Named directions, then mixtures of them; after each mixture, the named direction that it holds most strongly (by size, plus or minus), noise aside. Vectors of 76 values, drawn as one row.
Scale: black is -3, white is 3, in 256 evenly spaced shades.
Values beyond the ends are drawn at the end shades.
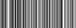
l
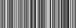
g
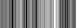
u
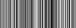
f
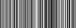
f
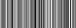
g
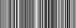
f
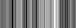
u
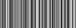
g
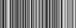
l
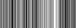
u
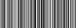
g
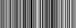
f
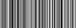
l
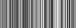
f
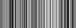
u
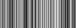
u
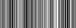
u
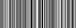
f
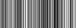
u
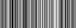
u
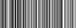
l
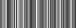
g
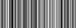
l
